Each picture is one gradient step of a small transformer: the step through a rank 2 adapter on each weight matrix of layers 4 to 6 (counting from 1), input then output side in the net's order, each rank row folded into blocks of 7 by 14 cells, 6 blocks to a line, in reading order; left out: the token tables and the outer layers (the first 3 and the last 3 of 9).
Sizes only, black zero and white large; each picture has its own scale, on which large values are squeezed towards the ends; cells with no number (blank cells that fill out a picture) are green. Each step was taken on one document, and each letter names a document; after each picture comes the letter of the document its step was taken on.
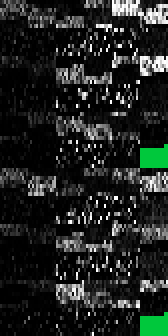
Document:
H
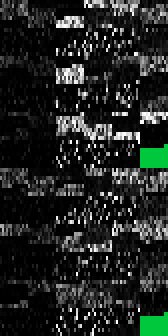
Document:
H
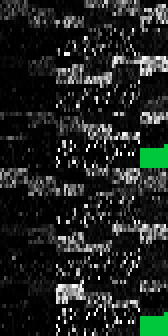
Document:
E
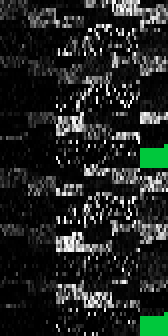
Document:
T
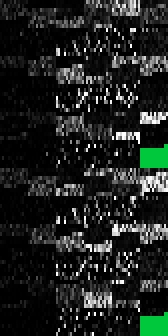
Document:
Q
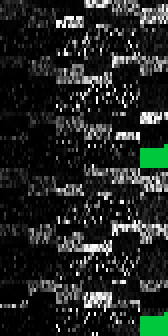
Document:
T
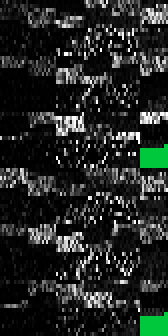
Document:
T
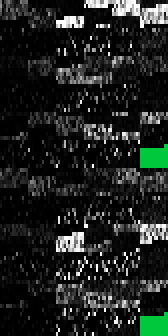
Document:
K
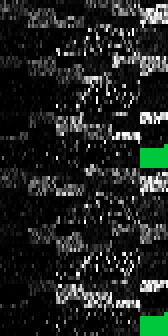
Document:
T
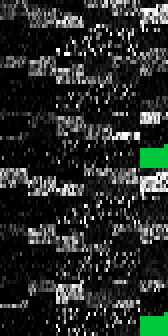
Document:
E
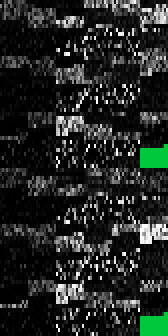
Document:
E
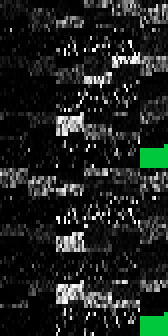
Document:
K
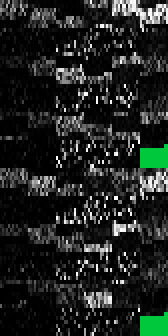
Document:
H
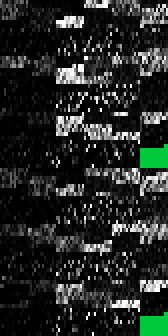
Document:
K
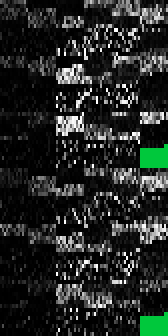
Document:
Q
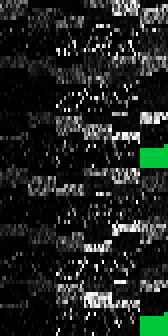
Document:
K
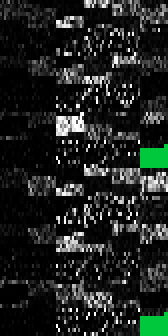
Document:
T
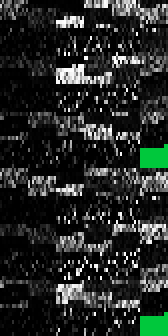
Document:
K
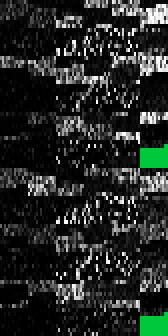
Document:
T
